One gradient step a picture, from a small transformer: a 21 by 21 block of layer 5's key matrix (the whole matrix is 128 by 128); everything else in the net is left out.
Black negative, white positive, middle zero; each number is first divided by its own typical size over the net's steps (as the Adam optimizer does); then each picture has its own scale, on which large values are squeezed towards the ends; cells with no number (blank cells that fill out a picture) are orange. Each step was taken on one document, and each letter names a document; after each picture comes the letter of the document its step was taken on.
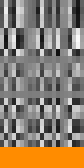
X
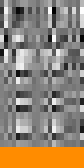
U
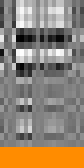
U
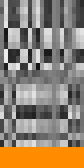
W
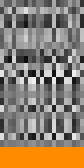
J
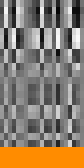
X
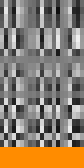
X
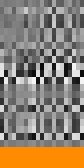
J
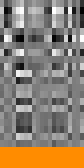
U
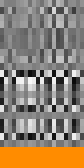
J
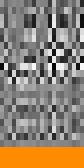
J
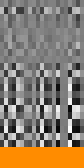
X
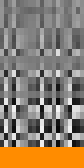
X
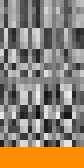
W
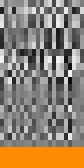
J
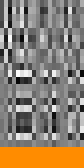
U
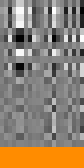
U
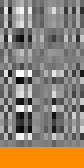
U
